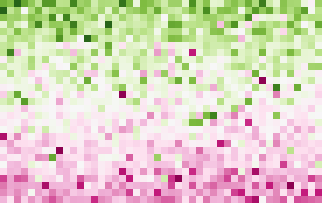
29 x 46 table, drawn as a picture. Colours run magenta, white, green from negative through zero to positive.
Histogram: bell-shaped. Odd rows or columns: none. Average level on the scale: 50%. Slope: up to the top. Stripes: none.
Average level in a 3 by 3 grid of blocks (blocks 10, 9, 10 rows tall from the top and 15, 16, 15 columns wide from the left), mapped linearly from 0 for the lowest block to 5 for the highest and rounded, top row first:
555 | 332 | 000
